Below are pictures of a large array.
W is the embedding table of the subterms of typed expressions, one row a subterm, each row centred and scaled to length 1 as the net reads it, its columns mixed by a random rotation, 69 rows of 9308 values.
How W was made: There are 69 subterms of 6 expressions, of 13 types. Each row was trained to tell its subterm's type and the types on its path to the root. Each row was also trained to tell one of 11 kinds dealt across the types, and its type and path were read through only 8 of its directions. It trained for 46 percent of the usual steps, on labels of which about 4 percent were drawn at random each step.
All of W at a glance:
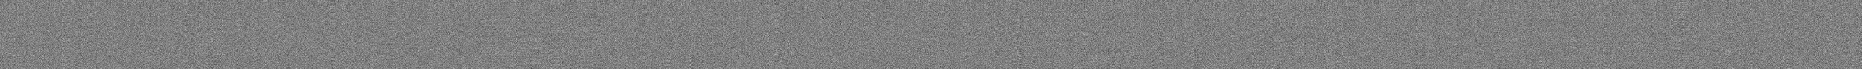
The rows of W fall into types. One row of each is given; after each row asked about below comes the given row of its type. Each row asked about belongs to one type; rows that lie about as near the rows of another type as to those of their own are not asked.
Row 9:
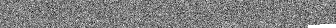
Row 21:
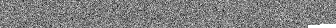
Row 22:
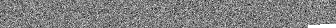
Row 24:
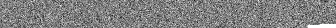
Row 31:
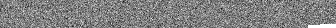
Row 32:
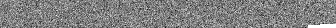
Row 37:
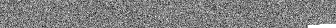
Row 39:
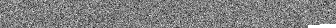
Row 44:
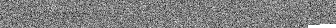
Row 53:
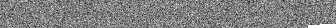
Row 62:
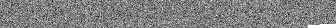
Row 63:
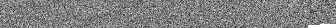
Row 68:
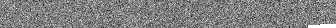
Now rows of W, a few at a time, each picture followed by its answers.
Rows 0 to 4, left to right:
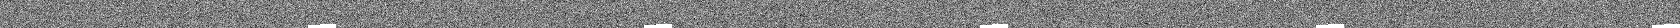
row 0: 9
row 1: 68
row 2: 37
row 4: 9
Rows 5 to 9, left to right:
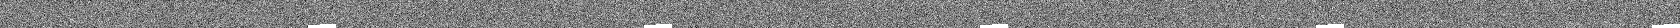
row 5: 53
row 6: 21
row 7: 63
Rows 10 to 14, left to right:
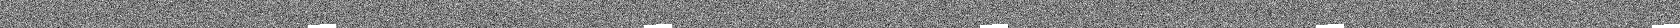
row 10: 44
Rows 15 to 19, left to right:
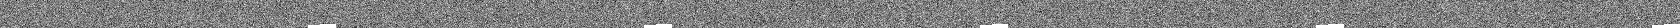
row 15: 62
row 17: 39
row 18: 9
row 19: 53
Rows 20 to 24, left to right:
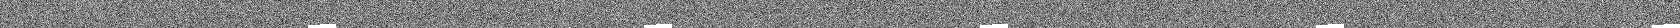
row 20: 31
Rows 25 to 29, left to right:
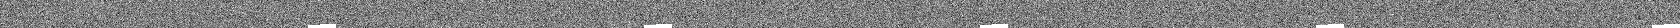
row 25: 31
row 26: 62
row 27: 53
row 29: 24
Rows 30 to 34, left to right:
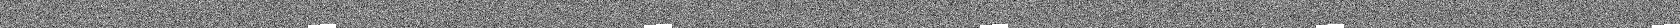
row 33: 44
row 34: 44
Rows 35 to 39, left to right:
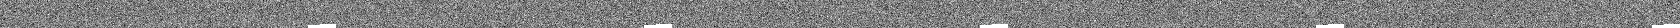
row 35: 62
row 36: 53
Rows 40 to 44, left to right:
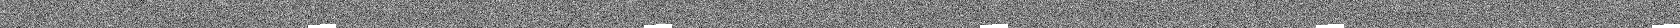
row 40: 63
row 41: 44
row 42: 22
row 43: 62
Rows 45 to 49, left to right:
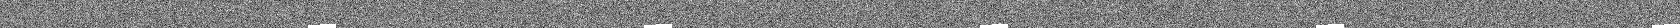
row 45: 31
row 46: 62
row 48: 63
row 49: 9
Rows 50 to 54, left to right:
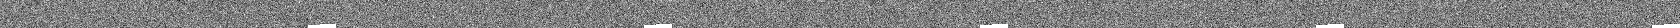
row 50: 32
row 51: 68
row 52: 31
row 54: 31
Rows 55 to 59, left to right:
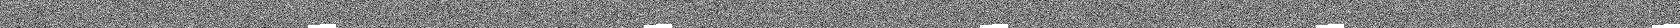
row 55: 21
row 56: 37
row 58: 37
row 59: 63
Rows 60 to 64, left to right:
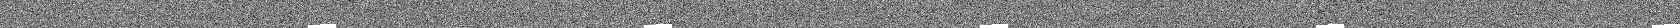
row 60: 68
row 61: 9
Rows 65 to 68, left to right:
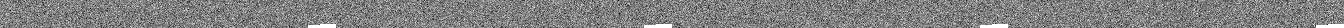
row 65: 68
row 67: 39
